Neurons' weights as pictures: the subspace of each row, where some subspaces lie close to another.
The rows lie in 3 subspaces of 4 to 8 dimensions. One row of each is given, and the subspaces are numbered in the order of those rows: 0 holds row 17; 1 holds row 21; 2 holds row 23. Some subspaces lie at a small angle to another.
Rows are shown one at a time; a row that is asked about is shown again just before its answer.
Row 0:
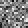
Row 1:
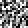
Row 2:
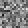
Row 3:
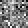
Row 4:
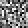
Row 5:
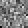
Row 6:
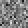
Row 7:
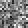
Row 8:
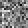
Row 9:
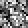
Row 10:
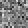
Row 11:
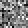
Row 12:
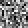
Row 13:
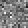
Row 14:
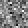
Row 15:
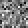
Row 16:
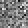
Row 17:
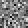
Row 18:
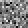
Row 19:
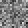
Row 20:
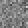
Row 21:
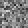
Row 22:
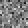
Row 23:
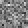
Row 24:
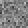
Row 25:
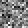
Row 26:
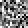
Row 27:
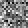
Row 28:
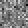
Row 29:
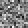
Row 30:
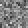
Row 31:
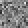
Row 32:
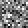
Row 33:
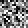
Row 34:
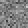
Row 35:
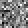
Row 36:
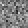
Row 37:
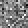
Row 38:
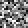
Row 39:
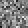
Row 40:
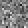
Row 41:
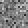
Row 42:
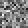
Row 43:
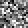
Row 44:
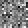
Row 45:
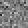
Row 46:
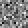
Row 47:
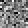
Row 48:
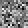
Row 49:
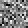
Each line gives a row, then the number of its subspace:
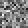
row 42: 1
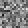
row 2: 1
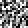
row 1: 1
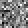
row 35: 1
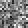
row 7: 0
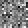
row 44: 0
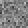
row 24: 2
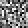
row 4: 2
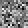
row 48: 0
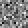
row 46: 2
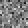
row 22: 2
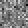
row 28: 0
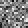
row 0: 2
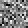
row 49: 2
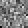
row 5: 2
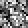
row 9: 2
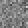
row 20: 0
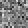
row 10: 1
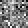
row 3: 0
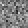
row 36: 2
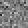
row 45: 2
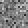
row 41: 0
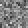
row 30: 0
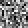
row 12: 2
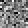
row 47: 2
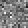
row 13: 0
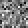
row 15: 1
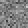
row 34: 0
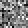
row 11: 1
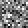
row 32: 0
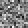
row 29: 2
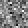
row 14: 2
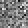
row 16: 0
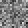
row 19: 0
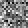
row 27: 0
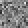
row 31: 2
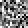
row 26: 2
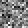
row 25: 0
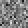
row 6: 2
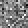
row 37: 0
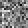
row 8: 1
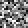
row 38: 0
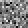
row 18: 2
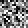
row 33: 2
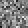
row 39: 1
